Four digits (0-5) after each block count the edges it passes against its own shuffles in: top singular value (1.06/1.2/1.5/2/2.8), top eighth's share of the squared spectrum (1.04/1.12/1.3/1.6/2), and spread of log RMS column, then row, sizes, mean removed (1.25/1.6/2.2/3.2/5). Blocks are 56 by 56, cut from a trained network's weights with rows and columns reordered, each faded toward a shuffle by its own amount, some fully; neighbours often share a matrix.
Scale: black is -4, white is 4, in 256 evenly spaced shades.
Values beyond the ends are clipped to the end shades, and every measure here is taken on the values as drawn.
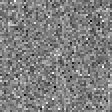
0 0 0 0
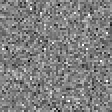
0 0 0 0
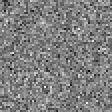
1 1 0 0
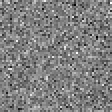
0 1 0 0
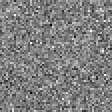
1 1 0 0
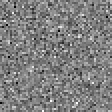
0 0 0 0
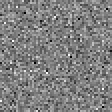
1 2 0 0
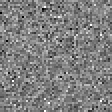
0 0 0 0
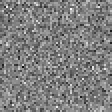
1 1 0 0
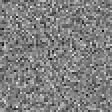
2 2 0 0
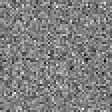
3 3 1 2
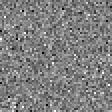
0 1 0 0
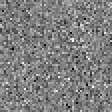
0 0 0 0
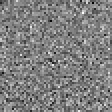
3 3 0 1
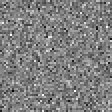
0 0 0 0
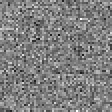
3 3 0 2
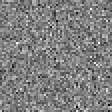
2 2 0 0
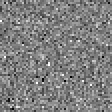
1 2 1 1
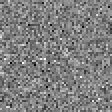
1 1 0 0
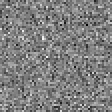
3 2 0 1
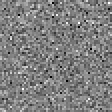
1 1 0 0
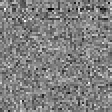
3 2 0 1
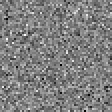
1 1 0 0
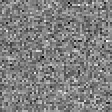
2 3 0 1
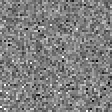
1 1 0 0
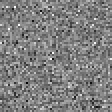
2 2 0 1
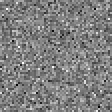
1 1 0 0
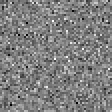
1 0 0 0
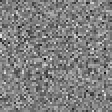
3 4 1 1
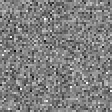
1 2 0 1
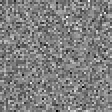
1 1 0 0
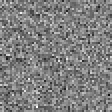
2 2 0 0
